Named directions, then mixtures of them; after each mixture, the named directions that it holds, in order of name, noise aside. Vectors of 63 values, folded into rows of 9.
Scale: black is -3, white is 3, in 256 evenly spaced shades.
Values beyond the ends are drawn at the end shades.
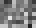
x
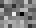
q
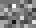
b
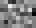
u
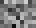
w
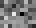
q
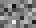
b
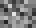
b, q, u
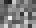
x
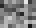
q, w, x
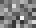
b, w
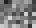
x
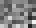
b, q, x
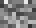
q, u, w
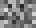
b, u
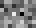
q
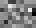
u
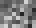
q, u, x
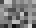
w, x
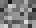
u, x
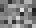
u, x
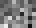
q, x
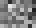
u, x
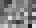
x
